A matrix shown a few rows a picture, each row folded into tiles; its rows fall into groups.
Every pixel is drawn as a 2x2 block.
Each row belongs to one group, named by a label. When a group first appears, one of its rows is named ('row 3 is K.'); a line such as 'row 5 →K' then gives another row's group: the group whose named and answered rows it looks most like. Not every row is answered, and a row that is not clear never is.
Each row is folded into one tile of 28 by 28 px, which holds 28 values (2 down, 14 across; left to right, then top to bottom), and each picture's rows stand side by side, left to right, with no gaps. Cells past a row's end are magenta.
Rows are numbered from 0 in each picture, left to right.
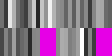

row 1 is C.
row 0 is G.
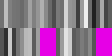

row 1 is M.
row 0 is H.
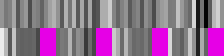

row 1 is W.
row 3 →W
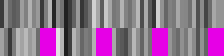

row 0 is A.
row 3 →W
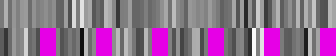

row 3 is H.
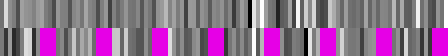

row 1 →A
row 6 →M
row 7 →W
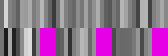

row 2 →G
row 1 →H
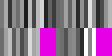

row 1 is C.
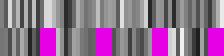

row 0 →W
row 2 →G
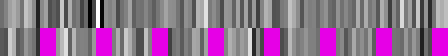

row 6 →A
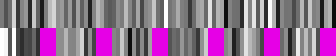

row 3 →G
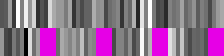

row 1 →C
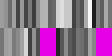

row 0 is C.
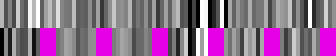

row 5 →M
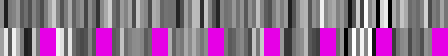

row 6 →A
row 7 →G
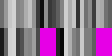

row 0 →M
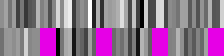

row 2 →G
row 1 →G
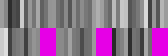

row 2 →G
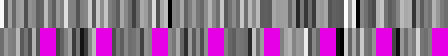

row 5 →C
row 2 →G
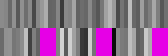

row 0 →C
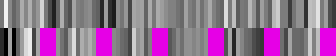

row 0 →H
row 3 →H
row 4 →W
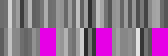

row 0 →M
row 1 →C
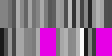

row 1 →C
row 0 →H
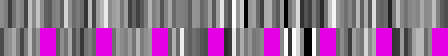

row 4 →M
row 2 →C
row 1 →G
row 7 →H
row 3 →W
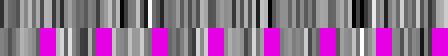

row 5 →C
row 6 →C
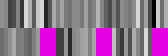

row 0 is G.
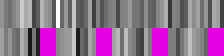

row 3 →A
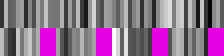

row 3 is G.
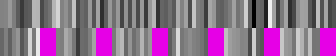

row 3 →M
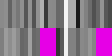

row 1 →M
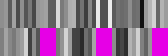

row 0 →C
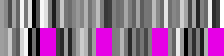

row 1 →H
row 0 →C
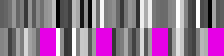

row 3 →M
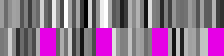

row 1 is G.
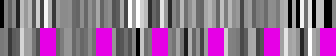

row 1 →G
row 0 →A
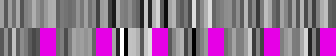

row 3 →G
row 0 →W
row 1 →A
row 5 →C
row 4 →C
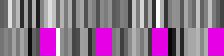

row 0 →W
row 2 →A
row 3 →H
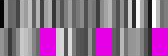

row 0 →A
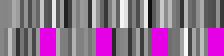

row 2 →G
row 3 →A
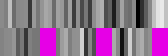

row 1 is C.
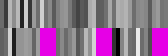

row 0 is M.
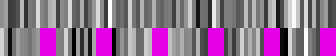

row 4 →A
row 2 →H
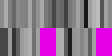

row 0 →H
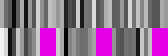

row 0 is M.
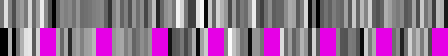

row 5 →W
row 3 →G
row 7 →A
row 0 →H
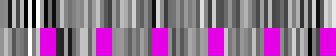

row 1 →H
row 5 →W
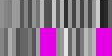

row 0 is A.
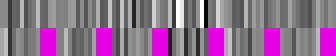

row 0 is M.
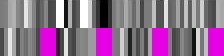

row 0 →M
